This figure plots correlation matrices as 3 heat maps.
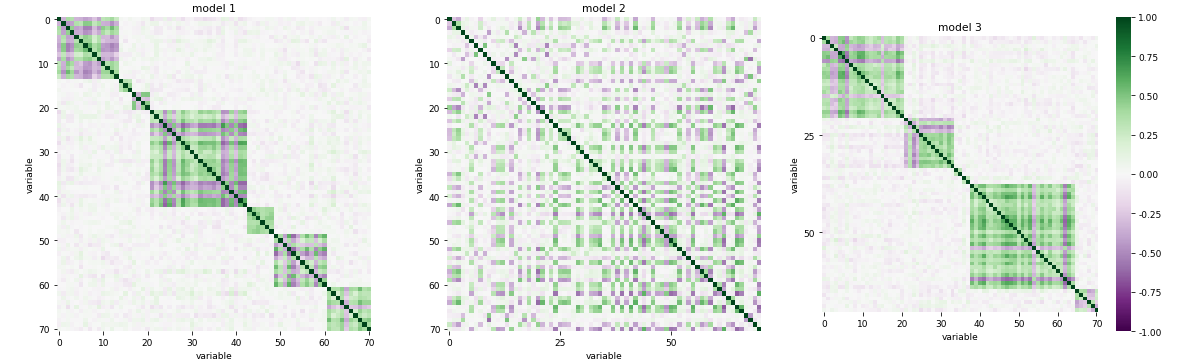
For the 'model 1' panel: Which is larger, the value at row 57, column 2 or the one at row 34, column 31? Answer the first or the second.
the second
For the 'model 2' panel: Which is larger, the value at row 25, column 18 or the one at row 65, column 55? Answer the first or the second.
the second
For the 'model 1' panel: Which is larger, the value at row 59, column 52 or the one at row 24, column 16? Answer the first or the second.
the first
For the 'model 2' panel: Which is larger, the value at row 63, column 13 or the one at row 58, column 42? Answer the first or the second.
the second
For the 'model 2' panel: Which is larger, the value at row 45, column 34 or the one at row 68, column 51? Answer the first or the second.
the first
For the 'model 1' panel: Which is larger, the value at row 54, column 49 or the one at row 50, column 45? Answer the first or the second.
the second
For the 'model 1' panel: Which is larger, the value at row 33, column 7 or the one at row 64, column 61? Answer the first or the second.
the second
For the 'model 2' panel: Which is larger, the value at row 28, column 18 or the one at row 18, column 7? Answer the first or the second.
the second
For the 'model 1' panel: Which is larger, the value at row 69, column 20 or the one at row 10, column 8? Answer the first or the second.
the first
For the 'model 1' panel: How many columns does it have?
71
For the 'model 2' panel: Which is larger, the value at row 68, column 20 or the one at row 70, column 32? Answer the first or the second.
the first
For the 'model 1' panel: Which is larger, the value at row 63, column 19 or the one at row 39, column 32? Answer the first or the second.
the second
